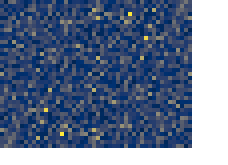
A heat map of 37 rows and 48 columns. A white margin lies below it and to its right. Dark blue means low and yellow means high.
Overall the values sit about 20% of the way up the scale. The values are skewed, with a long tail toward high values. There are no regular stripes. The texture is fine-grained noise. A half turn leaves it unchanged. No row or column stands out. No overall slope runs across the table.
